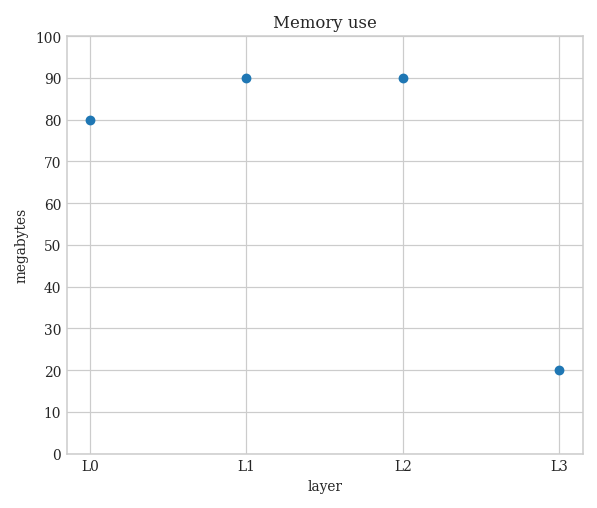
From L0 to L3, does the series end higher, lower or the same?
lower
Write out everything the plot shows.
Title: Memory use
x-axis: layer, ticks L0 L1 L2 L3
y-axis: megabytes, ticks 0 10 20 30 40 50 60 70 80 90 100
Values:
80 90 90 20
